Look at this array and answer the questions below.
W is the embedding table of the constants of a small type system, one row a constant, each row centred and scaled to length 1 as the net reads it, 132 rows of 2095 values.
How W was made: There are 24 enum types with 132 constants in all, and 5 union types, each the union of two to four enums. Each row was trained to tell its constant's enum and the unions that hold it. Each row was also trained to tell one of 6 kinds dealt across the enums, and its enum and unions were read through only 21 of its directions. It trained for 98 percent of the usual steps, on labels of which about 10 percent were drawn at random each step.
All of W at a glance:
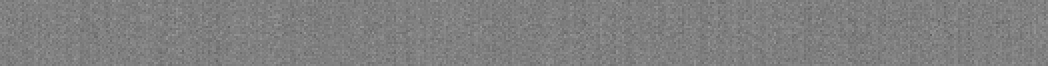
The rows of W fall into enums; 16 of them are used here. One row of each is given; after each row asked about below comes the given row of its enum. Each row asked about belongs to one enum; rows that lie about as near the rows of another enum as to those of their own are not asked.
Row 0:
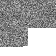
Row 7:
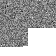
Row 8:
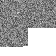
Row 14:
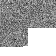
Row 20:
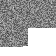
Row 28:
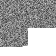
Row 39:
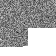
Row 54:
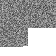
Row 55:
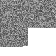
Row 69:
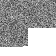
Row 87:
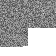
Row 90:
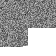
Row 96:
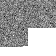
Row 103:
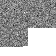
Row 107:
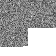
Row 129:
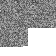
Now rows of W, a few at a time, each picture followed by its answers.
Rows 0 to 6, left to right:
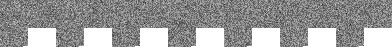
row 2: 55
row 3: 14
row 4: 20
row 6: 20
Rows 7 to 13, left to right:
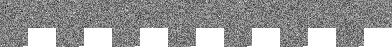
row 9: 69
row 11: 103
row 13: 69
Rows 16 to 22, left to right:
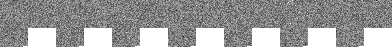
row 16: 54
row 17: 90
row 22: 28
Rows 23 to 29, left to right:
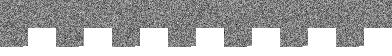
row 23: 69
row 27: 14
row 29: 20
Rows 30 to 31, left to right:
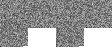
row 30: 103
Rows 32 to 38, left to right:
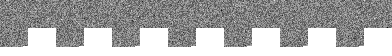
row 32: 107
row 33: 39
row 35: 39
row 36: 7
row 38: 90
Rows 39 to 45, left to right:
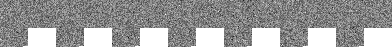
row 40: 39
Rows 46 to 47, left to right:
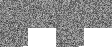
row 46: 7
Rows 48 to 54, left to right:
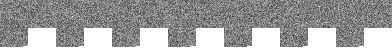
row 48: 14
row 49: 8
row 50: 87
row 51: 129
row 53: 39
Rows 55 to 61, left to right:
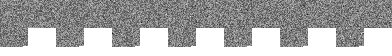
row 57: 129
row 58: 96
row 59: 54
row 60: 28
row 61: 7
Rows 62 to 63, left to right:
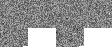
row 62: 39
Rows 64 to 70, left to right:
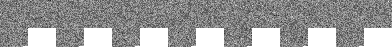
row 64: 87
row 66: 87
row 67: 14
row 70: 55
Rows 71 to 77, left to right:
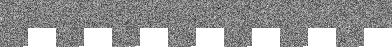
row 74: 96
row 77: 107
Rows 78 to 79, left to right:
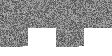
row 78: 20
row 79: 90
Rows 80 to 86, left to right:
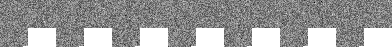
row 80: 129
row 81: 103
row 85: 14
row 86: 39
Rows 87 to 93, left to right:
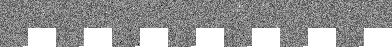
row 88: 0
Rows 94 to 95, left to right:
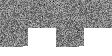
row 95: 90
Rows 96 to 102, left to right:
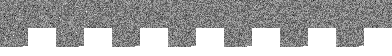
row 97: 107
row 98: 55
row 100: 129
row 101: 7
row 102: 20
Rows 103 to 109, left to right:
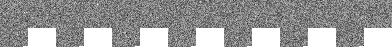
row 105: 96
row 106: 107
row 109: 55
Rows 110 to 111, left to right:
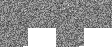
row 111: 7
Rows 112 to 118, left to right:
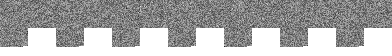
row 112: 129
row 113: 20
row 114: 0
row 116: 103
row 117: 103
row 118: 90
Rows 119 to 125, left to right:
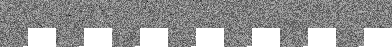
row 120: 96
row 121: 90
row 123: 87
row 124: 14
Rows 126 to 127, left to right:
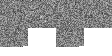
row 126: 129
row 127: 54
